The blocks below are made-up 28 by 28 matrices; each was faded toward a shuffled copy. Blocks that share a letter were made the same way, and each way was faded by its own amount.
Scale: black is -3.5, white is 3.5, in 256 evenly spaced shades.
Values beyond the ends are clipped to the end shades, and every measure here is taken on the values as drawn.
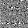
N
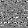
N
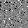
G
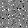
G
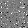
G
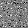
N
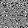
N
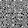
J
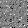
G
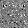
N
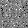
G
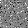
G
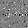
G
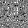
J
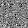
N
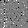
G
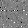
G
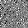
J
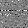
N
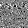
N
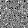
J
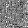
J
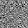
J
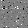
G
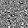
J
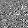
N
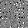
G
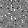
G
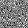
J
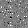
G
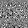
N
